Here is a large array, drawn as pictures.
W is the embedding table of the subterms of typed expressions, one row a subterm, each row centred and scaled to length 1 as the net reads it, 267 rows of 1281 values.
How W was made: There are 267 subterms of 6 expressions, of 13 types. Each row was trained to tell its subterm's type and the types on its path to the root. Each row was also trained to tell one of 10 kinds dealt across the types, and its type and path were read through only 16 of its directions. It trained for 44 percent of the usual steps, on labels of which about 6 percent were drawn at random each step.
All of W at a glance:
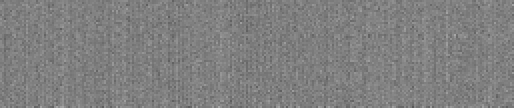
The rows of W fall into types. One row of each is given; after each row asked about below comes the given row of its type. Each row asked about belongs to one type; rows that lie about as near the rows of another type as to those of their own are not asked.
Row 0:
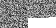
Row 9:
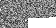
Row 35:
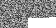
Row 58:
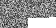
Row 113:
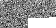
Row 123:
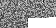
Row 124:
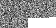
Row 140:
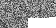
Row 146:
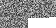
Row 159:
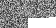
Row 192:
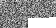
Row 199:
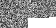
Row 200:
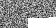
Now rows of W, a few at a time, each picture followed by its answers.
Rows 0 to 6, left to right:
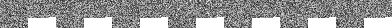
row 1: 124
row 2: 146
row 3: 159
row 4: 58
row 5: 192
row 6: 140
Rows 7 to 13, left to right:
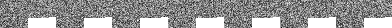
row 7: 0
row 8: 58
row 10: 159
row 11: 159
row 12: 159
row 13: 123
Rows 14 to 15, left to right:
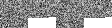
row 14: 0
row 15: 199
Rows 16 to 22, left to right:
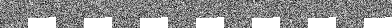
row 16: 140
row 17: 113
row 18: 200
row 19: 0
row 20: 140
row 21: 199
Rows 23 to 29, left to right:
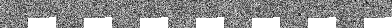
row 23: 146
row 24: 199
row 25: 113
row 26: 124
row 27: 146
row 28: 35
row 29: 9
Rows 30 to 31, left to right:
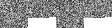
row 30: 200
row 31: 9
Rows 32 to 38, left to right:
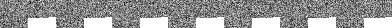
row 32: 113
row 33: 140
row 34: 0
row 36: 124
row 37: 58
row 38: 146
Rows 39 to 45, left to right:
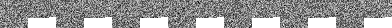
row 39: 146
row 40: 58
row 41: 159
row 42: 140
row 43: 199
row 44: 123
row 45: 159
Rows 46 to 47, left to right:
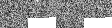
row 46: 9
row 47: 146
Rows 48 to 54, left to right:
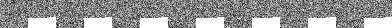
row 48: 124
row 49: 192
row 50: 113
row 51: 146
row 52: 159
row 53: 0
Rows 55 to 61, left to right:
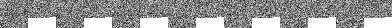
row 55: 124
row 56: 58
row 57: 35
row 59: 159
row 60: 199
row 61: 123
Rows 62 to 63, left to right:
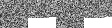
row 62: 35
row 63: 200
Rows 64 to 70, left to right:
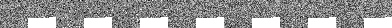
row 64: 124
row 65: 0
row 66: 192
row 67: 58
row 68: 113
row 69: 58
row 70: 159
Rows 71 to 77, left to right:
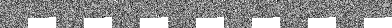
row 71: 140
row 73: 113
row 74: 140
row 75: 35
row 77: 0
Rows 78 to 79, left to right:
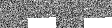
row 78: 0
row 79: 192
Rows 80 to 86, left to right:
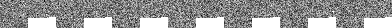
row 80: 200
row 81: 146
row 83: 9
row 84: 123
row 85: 200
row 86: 9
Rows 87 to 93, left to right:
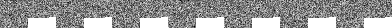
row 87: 124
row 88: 113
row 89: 192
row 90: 124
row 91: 192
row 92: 200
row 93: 146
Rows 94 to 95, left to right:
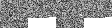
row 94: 200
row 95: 140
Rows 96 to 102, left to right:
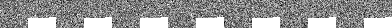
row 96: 0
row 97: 124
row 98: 0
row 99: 140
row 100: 123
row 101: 199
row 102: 192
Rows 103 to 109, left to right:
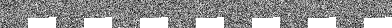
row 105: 0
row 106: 199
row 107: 9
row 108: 199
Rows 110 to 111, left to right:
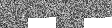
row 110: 123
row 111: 146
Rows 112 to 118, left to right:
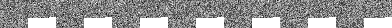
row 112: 124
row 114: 123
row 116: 35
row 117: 159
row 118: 199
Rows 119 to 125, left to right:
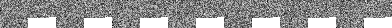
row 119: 159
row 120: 200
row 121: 199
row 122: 124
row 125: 140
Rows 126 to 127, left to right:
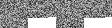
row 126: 9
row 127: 200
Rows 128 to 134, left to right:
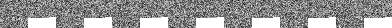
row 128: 9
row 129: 200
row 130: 159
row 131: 123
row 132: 199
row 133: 58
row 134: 123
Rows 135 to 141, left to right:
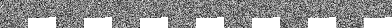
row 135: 159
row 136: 140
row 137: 192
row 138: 200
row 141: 199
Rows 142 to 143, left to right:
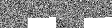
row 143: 0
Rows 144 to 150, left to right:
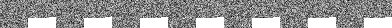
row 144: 35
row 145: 124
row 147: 123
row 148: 9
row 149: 113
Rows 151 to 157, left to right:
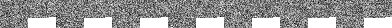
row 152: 58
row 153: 123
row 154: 58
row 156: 146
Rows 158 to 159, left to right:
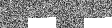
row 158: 9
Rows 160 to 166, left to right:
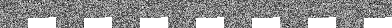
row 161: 123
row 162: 199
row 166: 146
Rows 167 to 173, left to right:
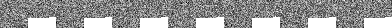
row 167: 200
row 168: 200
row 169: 124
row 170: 140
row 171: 140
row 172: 35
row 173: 192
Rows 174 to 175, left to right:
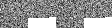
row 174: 58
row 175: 140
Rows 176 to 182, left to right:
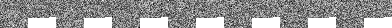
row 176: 146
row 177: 140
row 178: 200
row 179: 35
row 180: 113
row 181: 9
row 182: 140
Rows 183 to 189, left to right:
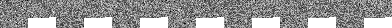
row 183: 192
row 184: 123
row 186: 192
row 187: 9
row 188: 146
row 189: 9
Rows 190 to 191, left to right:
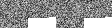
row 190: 35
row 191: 58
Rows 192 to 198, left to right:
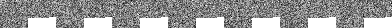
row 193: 146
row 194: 140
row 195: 200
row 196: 199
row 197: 159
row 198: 124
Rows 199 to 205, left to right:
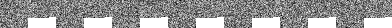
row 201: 124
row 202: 200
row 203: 146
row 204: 192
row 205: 35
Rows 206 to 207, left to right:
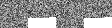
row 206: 0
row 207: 113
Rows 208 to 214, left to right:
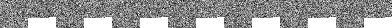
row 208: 192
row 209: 146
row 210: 113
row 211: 58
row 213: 0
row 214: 124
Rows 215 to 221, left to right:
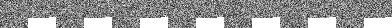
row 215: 58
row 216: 159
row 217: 192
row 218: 200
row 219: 199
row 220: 159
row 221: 58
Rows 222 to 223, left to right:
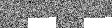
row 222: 140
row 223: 140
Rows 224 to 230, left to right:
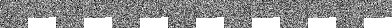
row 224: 9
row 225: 146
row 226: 146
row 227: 123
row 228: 146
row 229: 35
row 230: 113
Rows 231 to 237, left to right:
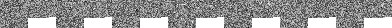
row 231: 159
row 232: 140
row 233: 124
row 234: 199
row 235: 9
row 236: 58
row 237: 123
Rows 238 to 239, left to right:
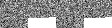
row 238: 0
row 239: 146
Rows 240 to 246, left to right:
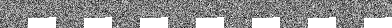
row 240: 140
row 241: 200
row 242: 58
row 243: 146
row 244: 35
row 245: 192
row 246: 123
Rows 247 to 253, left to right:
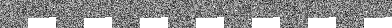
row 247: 0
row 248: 58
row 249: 58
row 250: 140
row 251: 146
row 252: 123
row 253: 140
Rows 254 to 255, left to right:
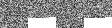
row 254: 9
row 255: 199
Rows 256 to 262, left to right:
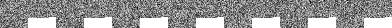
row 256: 0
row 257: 200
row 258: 113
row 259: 200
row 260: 192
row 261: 199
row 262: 124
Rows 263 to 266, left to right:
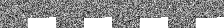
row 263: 113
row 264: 159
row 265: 199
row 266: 113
